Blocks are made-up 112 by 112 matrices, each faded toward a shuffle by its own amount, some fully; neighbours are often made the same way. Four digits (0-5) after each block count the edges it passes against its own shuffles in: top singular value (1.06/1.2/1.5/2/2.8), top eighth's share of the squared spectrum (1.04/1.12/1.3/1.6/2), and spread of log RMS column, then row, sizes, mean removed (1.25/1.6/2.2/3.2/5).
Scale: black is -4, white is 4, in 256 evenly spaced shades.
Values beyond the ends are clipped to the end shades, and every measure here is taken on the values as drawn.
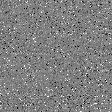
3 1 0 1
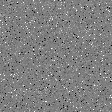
0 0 0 0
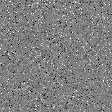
2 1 0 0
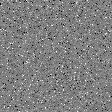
0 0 0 0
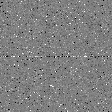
3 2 0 1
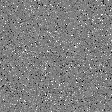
2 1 0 0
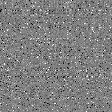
4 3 1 2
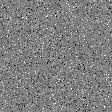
0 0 0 0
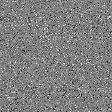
1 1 0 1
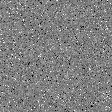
0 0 0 0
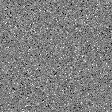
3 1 0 0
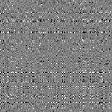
5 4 3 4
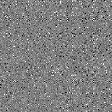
4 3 2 2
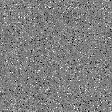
3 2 1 1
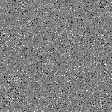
3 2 0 1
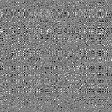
5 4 3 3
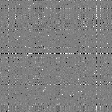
5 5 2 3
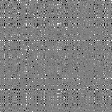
5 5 3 3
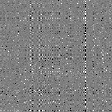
5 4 3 2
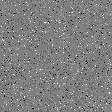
2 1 0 0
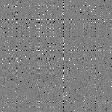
5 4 2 2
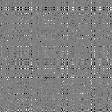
5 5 3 3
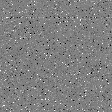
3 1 0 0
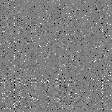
4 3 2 2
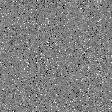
3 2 1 0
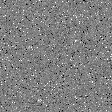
0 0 0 0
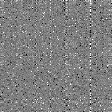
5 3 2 2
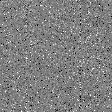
1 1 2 0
